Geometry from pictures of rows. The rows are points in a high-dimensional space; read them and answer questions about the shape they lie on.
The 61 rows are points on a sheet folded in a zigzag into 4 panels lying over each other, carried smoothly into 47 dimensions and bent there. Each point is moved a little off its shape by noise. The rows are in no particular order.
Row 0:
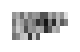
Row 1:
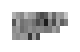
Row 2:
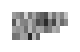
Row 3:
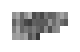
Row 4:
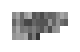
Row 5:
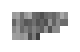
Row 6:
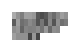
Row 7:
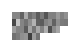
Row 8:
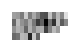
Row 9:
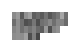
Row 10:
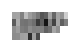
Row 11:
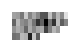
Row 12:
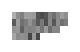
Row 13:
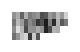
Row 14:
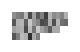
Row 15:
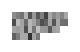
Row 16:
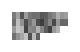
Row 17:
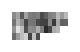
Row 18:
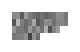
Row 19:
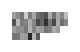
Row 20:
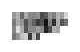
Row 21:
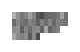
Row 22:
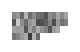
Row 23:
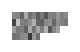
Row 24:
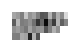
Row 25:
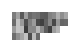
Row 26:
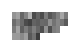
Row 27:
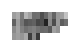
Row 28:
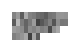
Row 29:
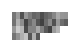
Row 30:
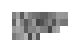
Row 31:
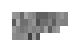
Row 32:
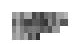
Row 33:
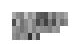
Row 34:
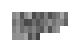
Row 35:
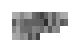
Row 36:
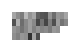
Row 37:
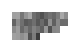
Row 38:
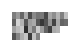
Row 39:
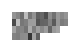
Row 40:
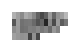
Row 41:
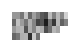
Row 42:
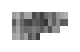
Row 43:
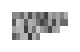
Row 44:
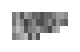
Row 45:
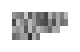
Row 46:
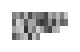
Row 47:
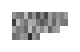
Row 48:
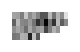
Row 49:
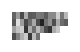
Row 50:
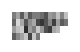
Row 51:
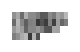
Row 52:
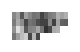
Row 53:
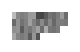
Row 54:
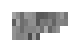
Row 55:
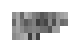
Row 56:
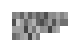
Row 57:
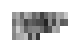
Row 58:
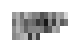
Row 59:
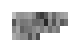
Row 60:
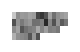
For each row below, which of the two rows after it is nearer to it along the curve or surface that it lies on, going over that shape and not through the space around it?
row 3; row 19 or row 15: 19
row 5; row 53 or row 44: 53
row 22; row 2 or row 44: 44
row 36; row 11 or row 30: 11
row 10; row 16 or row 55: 55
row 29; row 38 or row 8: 38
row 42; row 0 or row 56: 0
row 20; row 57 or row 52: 57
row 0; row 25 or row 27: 27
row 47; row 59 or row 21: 21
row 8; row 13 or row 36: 13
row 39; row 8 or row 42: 8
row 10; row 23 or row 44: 44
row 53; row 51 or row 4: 4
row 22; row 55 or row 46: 46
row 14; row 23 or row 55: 23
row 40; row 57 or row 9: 57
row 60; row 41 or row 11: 11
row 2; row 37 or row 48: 48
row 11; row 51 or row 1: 1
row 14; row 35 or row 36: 36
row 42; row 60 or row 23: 60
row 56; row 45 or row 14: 14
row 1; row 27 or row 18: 27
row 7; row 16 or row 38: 38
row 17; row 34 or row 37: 37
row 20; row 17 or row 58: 58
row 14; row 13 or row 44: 44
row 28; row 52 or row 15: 15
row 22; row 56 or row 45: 45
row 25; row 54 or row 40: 54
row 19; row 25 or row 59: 59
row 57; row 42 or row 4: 42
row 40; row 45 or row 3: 3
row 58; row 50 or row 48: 48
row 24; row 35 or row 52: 35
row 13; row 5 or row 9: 5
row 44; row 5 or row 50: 50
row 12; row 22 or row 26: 26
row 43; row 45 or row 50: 50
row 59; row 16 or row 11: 11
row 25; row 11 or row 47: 47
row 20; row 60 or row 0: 0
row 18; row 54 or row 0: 54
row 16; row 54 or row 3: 54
